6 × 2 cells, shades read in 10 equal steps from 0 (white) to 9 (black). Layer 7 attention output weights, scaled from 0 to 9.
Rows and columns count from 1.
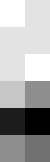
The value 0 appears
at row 1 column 1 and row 3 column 2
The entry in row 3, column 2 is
0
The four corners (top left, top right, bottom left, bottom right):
0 1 4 5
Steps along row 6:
up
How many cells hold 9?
1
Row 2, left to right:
1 1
